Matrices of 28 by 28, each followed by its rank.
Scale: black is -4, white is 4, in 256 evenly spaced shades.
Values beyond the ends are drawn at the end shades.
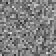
full rank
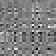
three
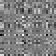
three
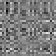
three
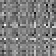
three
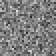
full rank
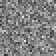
full rank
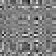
three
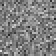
full rank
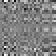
three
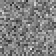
full rank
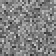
full rank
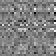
three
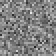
full rank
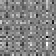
three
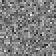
full rank
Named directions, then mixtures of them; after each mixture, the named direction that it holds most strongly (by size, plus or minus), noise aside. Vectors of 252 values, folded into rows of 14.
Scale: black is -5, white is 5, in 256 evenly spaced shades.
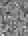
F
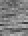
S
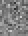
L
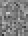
F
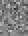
L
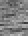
S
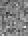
F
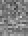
L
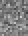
L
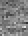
S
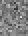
L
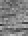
S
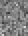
F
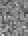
F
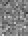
F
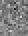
L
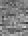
S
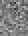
L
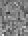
F
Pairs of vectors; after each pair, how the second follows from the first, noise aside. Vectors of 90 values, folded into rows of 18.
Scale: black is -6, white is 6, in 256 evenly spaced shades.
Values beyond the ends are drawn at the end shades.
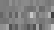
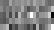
scaled up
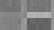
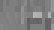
partly zeroed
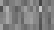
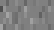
partly zeroed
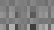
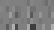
partly zeroed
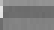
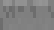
partly zeroed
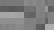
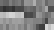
scaled up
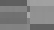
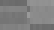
shrunk
